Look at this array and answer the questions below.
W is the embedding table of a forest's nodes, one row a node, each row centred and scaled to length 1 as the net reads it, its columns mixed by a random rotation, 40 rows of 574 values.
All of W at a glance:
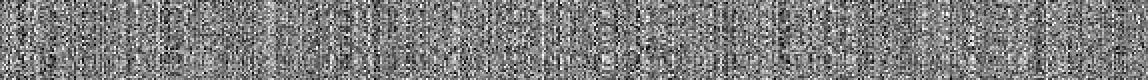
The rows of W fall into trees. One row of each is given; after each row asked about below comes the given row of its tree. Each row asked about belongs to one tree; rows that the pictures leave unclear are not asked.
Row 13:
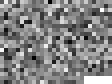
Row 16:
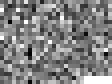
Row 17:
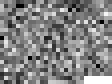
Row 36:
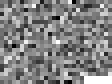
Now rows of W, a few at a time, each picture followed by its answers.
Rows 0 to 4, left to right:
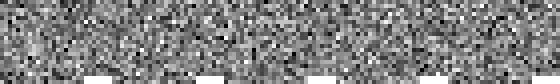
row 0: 17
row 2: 16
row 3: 16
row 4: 36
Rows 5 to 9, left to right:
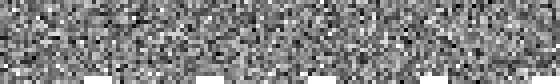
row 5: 13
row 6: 13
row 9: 16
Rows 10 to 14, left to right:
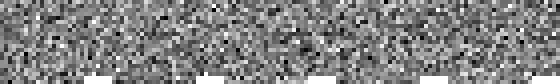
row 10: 13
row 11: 36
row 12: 16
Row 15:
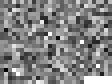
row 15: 13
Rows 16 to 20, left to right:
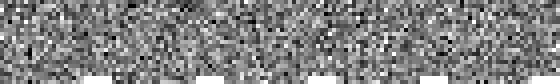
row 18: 13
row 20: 16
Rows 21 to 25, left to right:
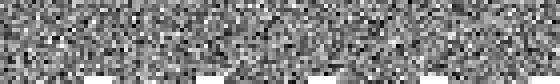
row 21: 13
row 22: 13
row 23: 36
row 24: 36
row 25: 16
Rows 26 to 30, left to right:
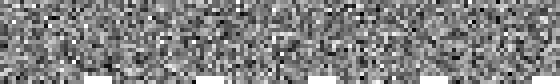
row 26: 36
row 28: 13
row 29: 13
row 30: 13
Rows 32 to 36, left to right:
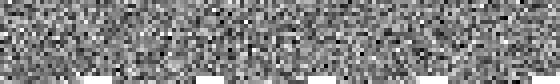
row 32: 16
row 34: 13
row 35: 16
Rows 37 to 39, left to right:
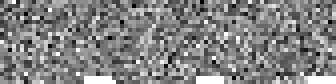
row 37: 13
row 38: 17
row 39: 16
